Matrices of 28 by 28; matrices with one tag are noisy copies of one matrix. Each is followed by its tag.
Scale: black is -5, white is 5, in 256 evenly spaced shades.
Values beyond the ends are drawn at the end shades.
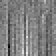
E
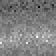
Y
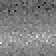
Y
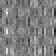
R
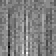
E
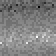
Y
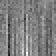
E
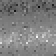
Y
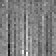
E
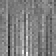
E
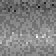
Y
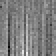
E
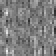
R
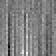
E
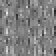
R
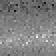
Y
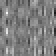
R
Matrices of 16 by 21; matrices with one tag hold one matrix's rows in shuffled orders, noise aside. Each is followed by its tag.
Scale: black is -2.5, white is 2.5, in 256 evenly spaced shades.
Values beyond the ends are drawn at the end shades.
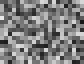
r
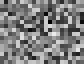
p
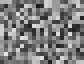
p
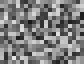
p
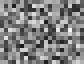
p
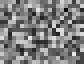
r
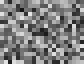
r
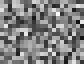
r
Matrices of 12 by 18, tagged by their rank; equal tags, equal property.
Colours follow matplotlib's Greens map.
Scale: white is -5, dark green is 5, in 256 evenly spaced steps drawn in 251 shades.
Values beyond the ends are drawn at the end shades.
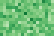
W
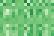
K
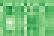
K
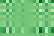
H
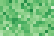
W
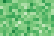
W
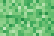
W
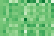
K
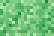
W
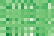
K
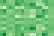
K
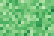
W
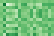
K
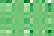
H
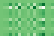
H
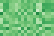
K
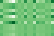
H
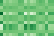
H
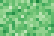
W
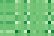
H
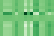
H
